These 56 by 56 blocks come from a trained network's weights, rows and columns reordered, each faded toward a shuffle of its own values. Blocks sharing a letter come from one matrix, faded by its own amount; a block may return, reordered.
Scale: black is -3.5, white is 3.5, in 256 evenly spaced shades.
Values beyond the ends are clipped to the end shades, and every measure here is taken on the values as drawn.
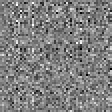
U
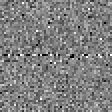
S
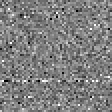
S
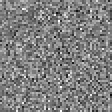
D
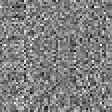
U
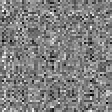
U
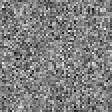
D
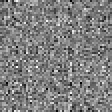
U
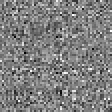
U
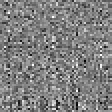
U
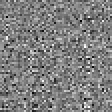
U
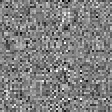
U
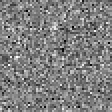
S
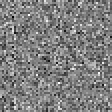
D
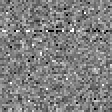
S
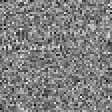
D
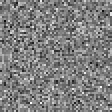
D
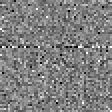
S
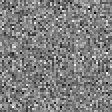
D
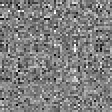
U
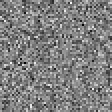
D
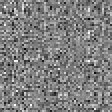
U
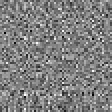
U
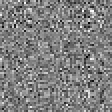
U
